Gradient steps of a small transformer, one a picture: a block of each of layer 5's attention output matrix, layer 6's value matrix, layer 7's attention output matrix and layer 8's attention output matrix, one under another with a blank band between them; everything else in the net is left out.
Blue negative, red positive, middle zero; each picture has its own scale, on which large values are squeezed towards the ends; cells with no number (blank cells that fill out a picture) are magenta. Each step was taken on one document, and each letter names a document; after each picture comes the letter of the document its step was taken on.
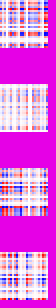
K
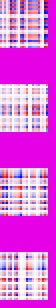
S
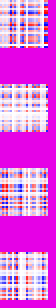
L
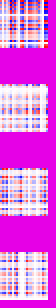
S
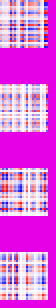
L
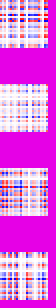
K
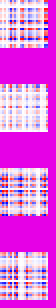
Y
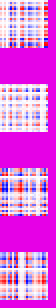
Y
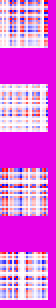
S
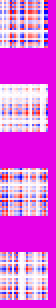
S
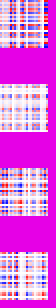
L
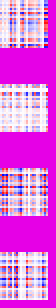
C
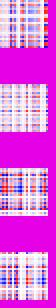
L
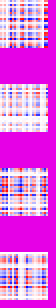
Y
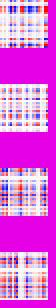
Y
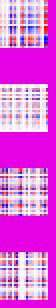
C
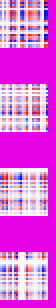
S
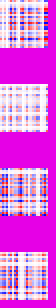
Y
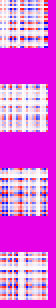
Y
